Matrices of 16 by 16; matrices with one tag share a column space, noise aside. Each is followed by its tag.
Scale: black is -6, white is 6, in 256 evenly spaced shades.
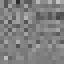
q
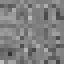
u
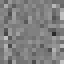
u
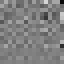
q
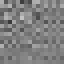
q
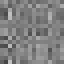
u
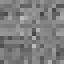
u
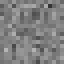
u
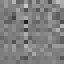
q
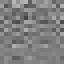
q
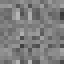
u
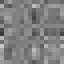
u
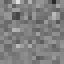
q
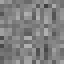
u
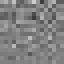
q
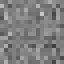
u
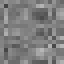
u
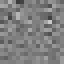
q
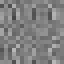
u
